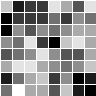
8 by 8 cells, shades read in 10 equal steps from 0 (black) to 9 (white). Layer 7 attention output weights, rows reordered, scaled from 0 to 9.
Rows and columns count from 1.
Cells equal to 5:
10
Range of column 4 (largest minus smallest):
6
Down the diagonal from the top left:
7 2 3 2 5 4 0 0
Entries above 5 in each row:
4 0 2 4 2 5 2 4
